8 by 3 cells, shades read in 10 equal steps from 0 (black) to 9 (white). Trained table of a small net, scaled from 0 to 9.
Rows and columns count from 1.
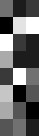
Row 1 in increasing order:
1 2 4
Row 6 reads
7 0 3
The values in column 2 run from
0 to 9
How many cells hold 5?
0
